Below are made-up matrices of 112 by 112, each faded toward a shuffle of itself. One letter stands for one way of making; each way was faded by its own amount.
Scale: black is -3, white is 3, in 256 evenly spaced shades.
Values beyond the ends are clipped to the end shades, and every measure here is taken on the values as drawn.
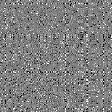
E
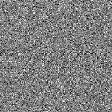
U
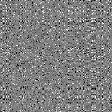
E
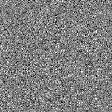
U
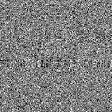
U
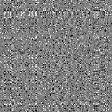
E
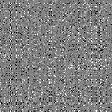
E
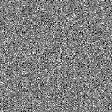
U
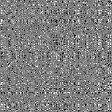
E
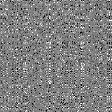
E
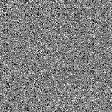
U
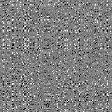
E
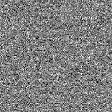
U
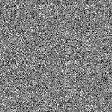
U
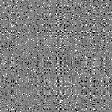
E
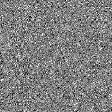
U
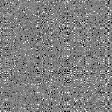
E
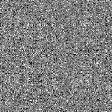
U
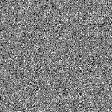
U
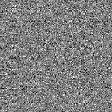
U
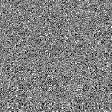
U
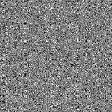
U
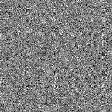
U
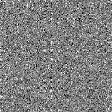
U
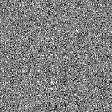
U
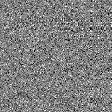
U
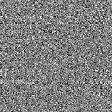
U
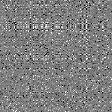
E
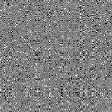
E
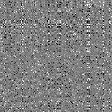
E
